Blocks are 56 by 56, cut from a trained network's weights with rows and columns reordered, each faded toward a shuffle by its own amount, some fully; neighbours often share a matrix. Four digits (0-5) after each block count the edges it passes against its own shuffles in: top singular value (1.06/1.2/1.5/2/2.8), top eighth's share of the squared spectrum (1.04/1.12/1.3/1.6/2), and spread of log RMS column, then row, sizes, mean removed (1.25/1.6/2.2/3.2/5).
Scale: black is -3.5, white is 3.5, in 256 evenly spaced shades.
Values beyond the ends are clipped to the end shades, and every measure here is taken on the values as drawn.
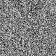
1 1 0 0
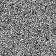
0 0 0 0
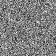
0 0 0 0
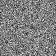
0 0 0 0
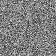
0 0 0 0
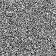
0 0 0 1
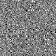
3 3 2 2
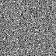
2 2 0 1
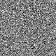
2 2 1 0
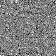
3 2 1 1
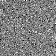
1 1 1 0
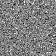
1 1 0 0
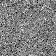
1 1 0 0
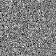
2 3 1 1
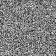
1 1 0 0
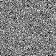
1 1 0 0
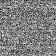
2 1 0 0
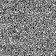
1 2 0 0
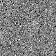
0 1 0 0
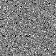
2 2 1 1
